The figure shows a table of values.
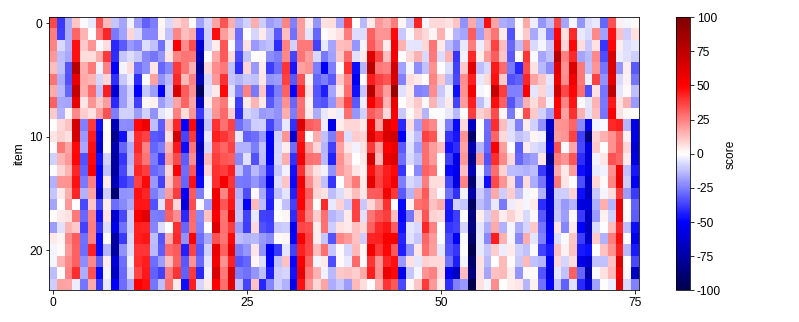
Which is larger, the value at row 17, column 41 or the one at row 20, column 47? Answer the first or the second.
the first
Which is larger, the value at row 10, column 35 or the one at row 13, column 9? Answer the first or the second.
the first
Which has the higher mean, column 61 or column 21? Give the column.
21
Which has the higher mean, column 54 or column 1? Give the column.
1
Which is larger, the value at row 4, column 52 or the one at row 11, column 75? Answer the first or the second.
the first
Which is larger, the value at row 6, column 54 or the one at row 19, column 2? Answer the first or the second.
the first
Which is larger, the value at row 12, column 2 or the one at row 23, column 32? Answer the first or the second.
the second
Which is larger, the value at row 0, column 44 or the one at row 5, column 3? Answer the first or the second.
the second
